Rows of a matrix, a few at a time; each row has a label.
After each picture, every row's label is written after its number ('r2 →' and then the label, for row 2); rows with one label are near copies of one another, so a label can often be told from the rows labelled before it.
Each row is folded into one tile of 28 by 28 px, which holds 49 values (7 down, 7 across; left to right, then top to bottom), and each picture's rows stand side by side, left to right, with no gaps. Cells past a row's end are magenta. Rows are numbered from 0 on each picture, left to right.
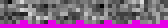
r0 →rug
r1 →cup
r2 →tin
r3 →cup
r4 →rug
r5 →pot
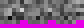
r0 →tin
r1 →tin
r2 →rug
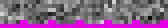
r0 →cup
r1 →rug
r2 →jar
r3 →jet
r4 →pot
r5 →tin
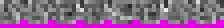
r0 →pot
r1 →pot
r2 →jet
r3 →jet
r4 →cup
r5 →jet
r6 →pot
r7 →pot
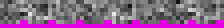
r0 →rug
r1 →cup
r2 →pot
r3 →jar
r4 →cup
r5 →tin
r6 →rug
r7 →cup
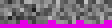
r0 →tin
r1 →jar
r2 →pot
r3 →pot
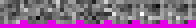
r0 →jet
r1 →tin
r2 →pot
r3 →rug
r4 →cup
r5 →cup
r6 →cup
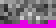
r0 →jar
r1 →cup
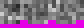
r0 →cup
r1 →jet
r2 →pot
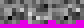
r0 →tin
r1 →cup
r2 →tin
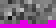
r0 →tin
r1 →jar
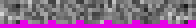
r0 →cup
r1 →pot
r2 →pot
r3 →jet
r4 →pot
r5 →jar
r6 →cup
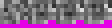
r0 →pot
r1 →jet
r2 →jet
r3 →jet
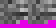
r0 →rug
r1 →rug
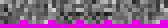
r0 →jar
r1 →jet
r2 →rug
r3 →rug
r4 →pot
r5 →jet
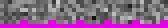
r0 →rug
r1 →jet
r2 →pot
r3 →tin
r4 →cup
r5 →pot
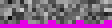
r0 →tin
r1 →pot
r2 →jar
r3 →rug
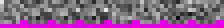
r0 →pot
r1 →tin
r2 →tin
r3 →tin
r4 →cup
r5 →pot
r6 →rug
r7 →jar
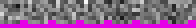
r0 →cup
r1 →pot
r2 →pot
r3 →pot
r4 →rug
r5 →pot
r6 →jar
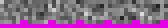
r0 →pot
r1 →jet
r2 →pot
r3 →cup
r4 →tin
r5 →cup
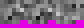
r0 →tin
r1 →tin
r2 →cup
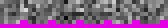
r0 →jet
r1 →jar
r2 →rug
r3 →rug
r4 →pot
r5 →jar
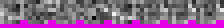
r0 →cup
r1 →rug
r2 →pot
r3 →tin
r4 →cup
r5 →jet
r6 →jet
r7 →jet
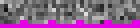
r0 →jar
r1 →jet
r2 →jet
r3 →cup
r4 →tin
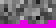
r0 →jar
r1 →tin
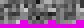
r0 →jet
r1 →rug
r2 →jet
